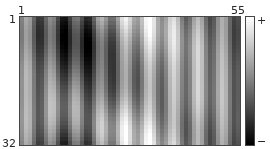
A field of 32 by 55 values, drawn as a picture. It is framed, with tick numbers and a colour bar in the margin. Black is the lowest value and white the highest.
The values follow a bell shape. Stripes running up and down repeat 9 times from left to right. There are no lone odd cells. The top left is the ninth with the lowest average. On average the colour sits 50% of the way up the scale.
